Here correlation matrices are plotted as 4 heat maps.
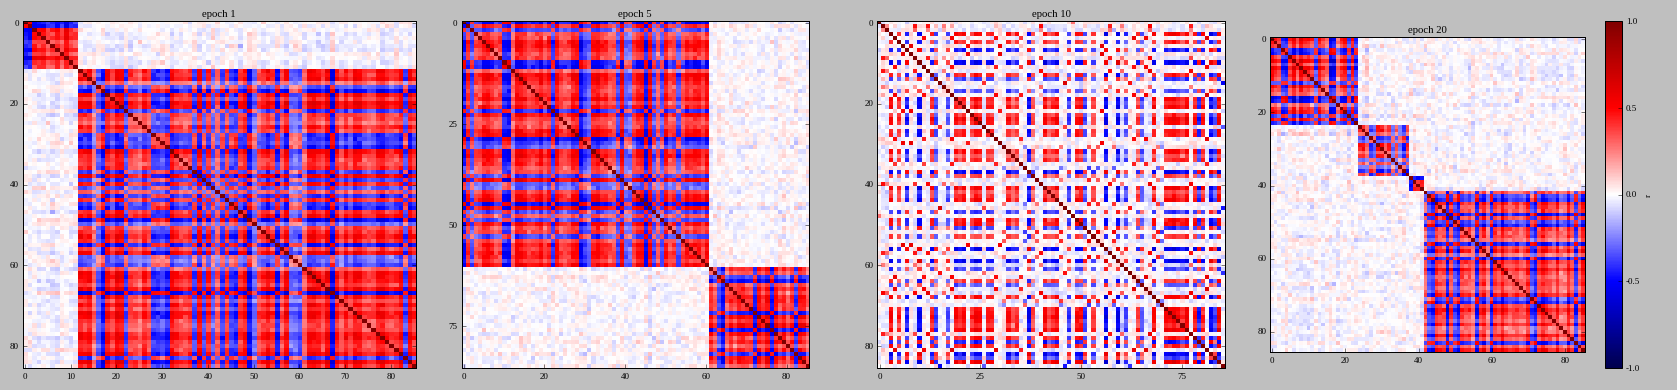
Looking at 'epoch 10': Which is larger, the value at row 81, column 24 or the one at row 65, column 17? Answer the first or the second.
the second
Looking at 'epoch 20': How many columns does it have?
86
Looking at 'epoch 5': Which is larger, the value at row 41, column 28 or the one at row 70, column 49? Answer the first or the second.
the second
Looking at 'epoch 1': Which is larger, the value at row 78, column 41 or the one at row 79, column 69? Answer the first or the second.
the second
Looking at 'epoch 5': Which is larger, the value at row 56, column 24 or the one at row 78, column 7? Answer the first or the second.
the first
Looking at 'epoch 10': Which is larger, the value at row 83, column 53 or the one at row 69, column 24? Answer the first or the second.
the second
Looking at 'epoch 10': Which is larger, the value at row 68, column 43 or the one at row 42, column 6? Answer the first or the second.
the first
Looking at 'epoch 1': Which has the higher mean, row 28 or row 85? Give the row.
85
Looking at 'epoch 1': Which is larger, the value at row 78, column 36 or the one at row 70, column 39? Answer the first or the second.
the first
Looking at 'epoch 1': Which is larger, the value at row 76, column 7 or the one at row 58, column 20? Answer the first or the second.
the first
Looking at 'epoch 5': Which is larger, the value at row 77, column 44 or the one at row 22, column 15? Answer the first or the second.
the first
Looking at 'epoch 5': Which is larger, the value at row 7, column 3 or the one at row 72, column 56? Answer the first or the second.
the first
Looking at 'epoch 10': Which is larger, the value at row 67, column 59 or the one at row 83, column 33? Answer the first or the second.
the first
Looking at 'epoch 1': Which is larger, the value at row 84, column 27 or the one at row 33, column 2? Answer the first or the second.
the first
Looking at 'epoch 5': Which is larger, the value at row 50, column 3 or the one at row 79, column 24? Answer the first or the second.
the first
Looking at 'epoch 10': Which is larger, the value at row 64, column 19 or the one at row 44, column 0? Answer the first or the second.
the first
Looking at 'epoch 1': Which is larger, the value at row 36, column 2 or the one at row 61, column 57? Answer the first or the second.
the second
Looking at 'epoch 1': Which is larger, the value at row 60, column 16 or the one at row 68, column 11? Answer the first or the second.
the first
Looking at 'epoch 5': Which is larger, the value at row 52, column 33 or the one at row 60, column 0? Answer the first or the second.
the first
